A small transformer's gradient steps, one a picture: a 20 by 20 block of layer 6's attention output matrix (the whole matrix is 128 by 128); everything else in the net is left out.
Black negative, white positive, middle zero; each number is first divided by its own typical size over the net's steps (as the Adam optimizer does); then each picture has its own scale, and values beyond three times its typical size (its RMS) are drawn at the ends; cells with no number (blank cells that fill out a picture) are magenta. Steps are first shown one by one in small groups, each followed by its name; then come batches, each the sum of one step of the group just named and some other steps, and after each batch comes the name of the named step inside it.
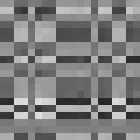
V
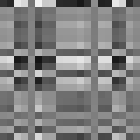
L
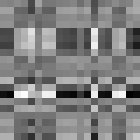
L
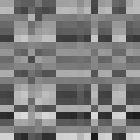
V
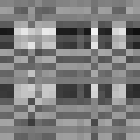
V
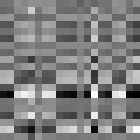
L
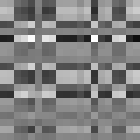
L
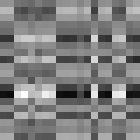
V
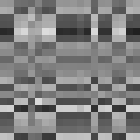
V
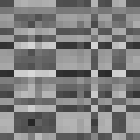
L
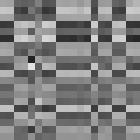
V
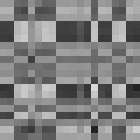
V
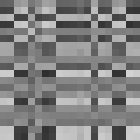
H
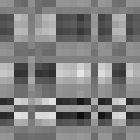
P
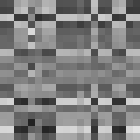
H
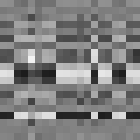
P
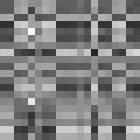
H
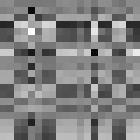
H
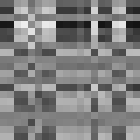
H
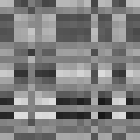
P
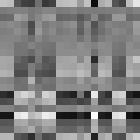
P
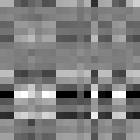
P
